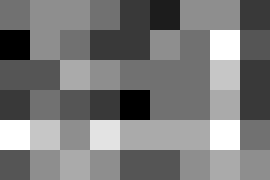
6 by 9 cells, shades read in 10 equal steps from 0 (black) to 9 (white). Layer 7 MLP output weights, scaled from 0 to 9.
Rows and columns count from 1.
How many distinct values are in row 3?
6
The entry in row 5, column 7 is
6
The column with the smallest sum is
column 5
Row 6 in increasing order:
3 3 3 5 5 5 5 6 6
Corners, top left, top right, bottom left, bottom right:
4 2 3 5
